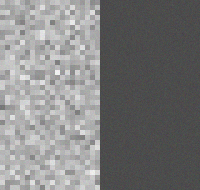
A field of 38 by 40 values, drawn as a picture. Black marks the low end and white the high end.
It is made of 1 by 2 panels. Panel 1,1: high, fine-grained. Panel 1,2: low, flat.
